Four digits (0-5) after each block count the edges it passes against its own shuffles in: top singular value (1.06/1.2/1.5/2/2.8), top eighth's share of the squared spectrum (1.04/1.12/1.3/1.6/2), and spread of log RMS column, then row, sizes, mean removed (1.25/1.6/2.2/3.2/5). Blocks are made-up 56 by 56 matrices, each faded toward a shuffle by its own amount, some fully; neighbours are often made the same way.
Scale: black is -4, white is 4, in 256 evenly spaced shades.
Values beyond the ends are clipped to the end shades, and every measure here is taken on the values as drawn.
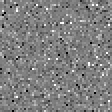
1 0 0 0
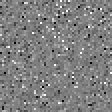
0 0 0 0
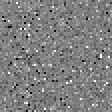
1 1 1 0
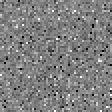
2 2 0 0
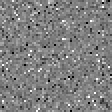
2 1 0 0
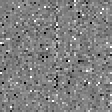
2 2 0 0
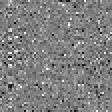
4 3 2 1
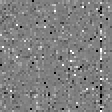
3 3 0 0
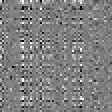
5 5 3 2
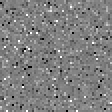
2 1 0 0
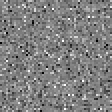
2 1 0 1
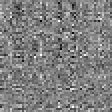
4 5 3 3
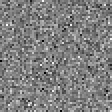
0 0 0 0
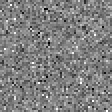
0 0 0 0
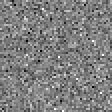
0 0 0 0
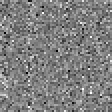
1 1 1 0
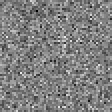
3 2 1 0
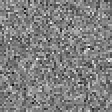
0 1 0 0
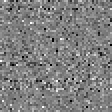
1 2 0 2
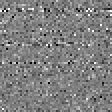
2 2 0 3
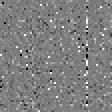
3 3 1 0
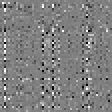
4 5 3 2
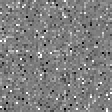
1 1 0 0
